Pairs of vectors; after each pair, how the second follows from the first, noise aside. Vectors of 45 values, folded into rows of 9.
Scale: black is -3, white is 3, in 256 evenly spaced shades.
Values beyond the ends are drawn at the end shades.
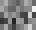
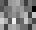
negated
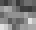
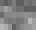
shrunk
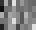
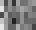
negated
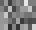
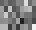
copied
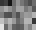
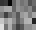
copied
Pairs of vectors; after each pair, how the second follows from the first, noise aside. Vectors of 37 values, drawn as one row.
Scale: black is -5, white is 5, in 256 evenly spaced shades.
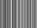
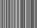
reversed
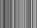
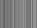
shrunk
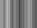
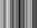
scaled up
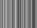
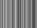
copied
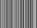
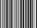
scaled up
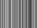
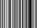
scaled up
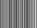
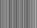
shrunk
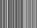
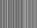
shrunk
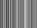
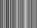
copied
